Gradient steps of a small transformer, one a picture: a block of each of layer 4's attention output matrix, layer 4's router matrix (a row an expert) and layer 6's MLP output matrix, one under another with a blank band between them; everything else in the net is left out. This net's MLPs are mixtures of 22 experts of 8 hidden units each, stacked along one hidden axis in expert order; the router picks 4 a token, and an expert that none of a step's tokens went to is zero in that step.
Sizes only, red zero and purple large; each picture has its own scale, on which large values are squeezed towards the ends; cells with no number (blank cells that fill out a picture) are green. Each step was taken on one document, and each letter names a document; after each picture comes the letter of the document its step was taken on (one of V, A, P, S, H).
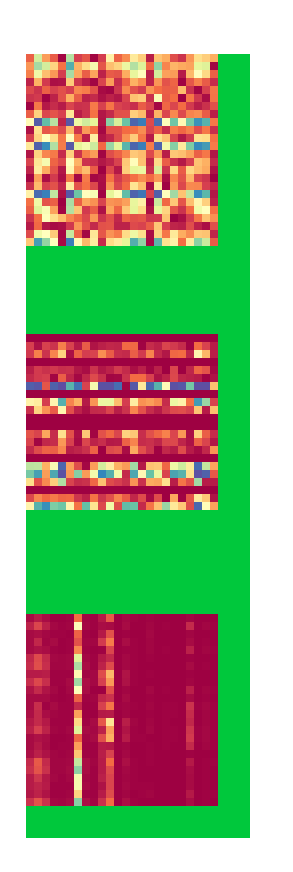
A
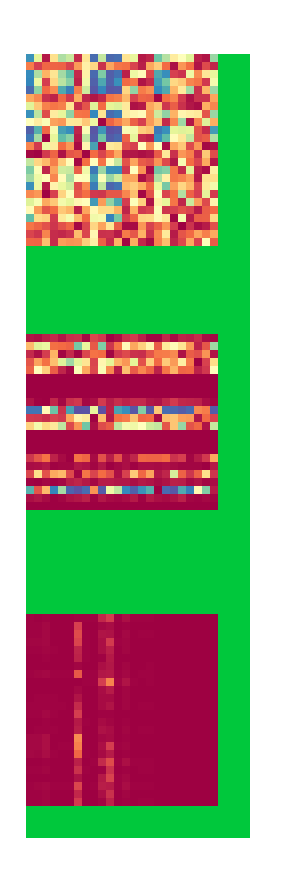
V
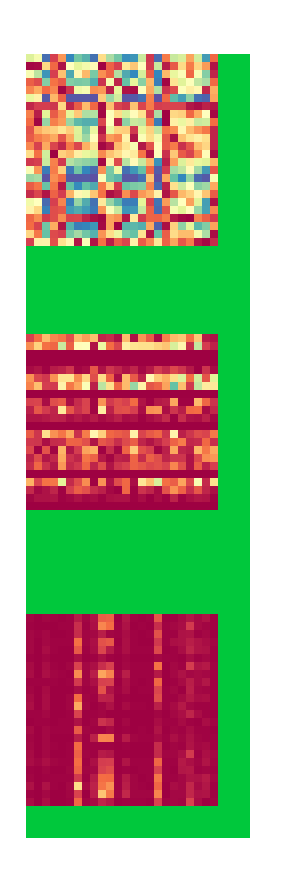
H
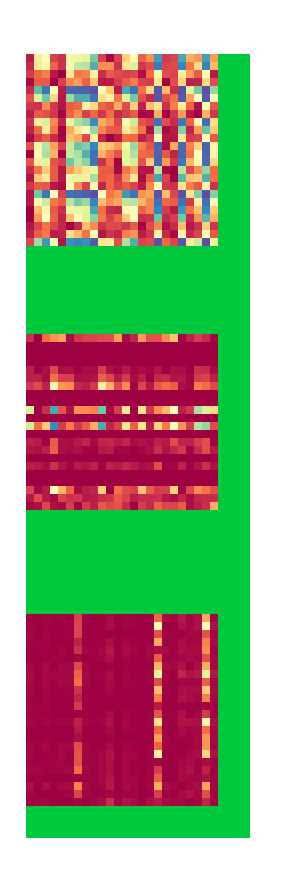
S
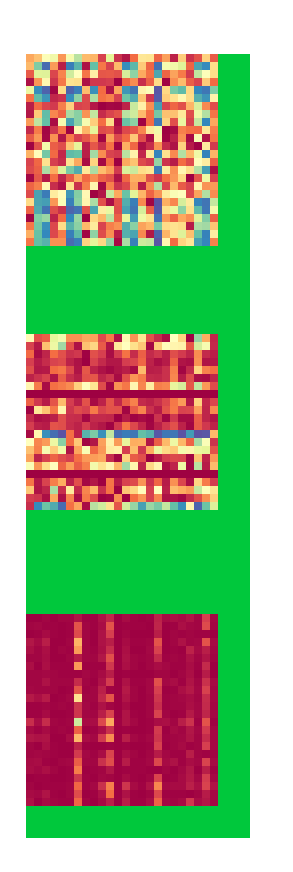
A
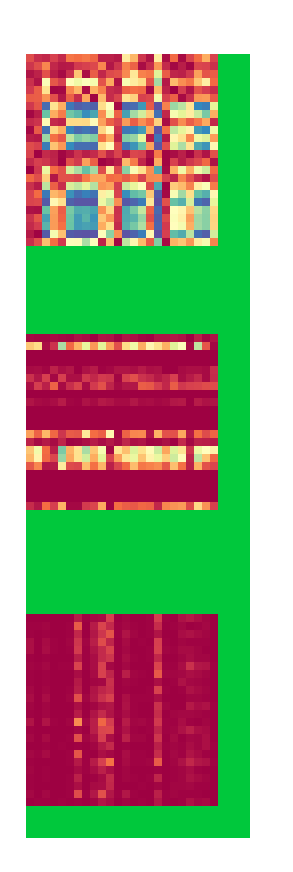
H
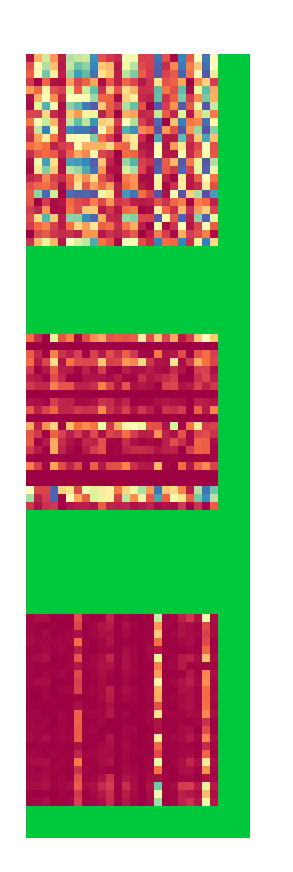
S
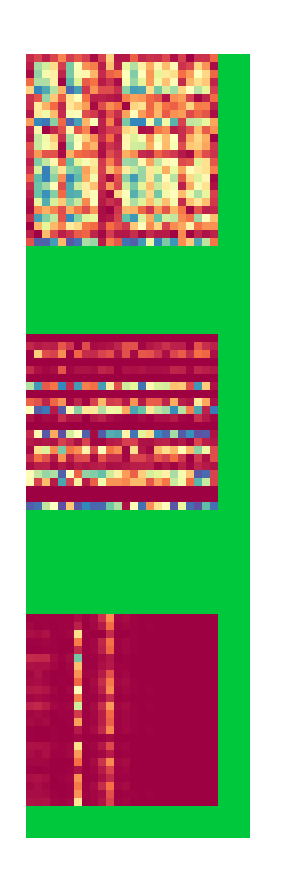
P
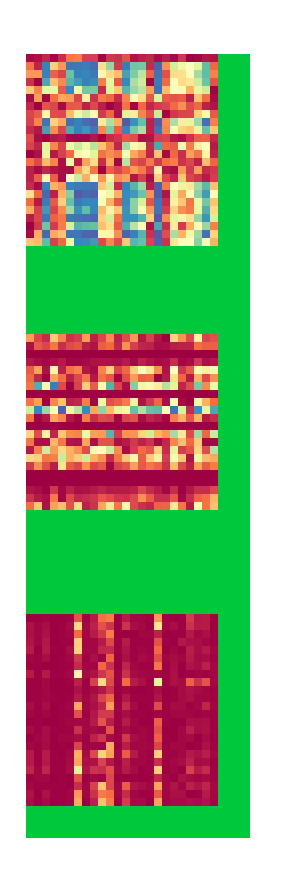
H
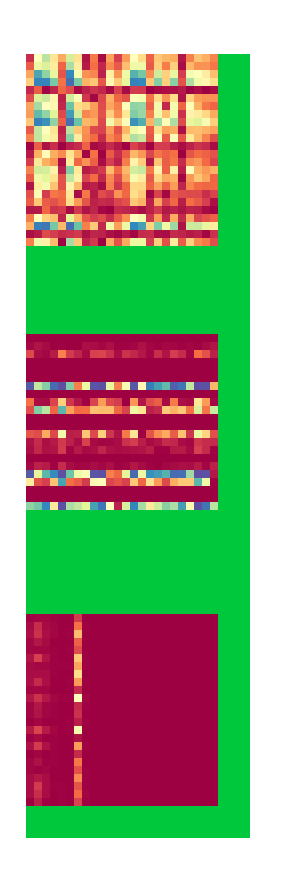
P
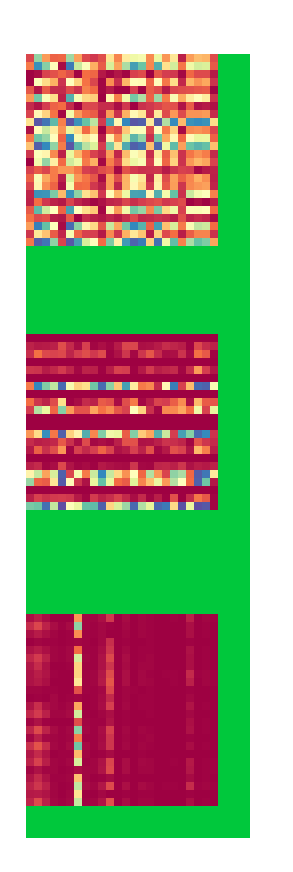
P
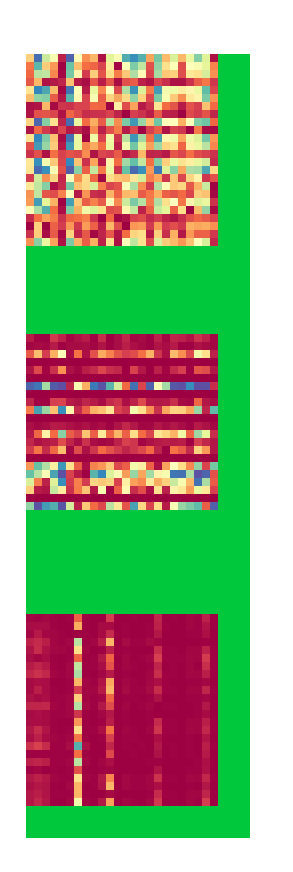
P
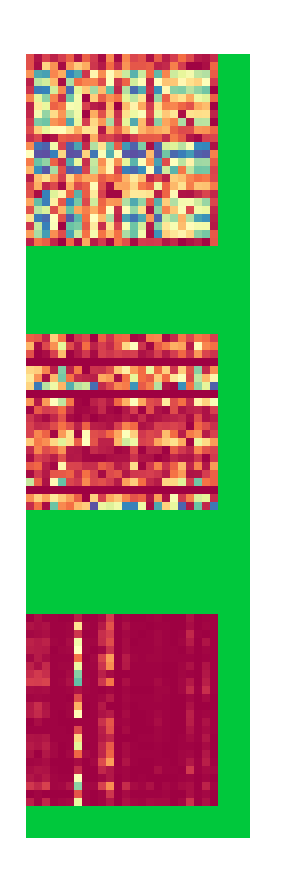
A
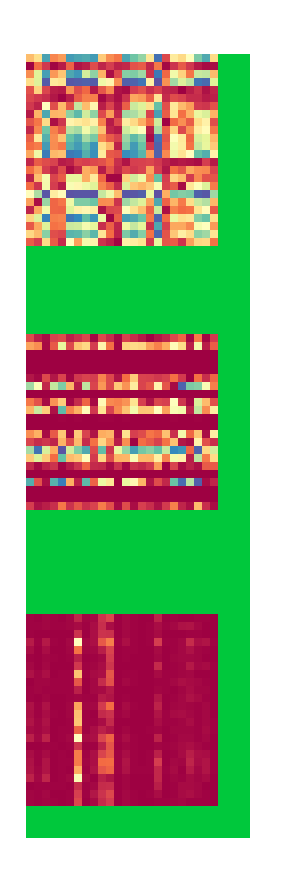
H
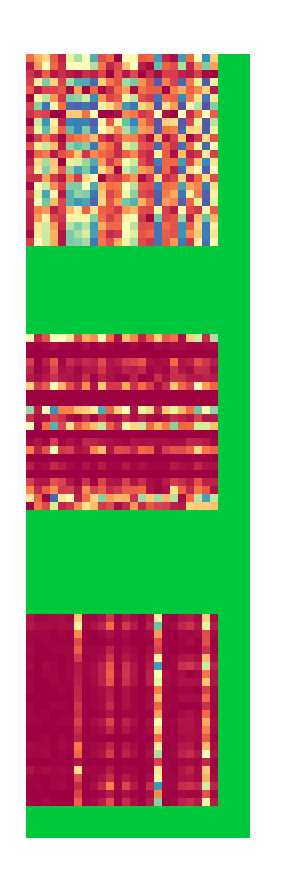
S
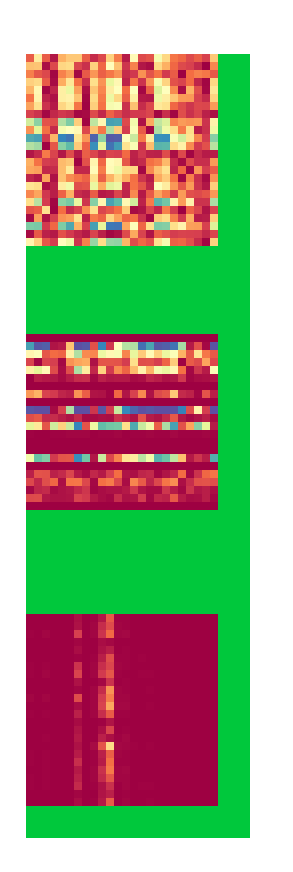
V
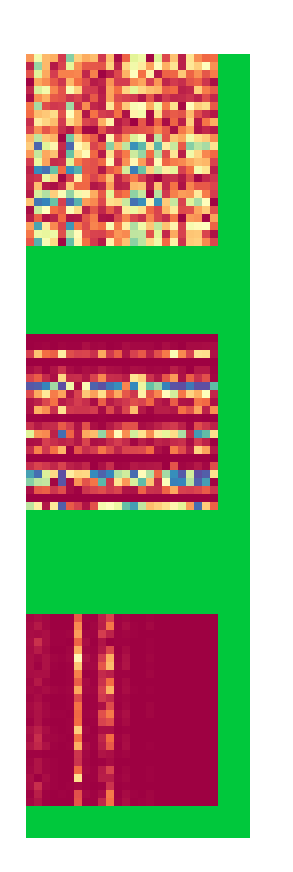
P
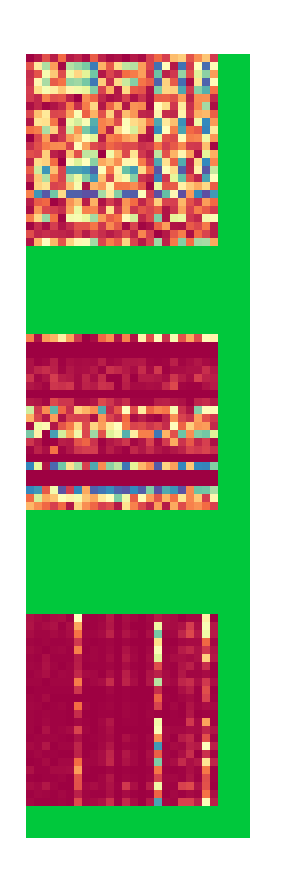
S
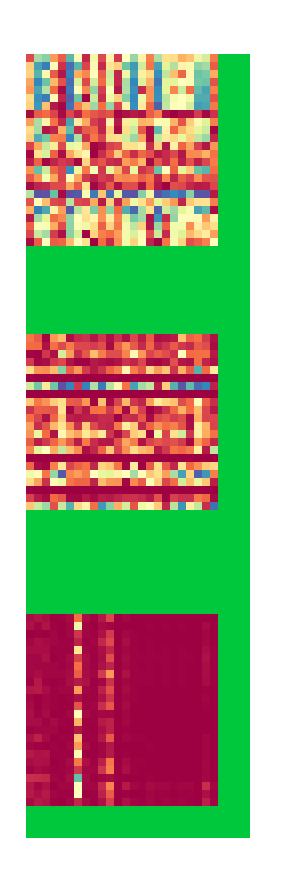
A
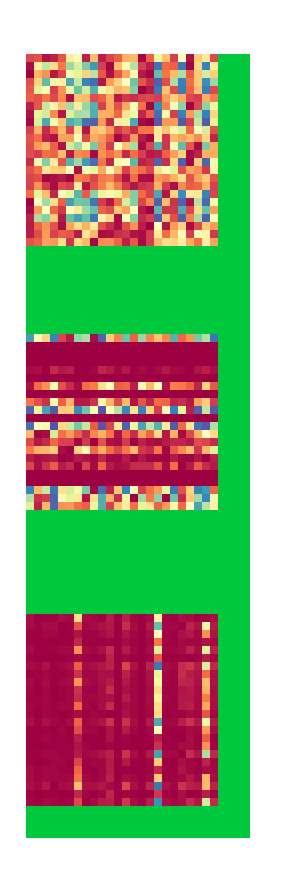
S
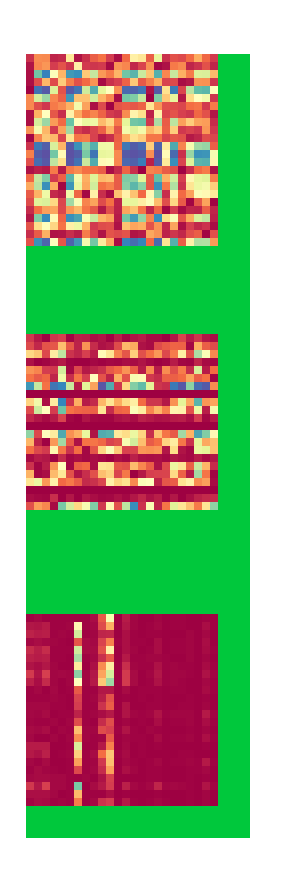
A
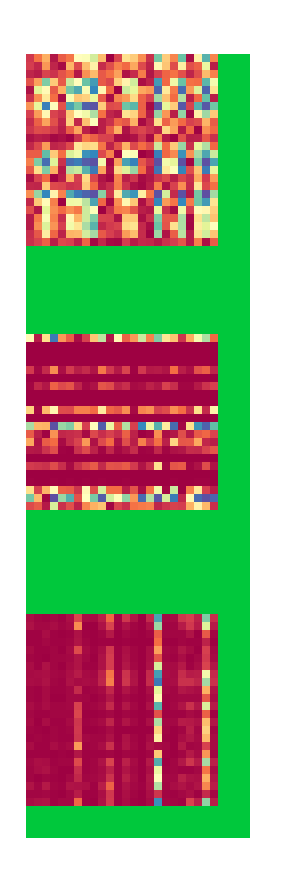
S
